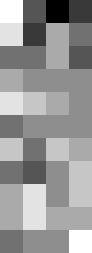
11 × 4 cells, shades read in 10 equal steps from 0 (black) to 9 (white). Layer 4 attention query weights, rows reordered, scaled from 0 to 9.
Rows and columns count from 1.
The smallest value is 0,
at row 1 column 3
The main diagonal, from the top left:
9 2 6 5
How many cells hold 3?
3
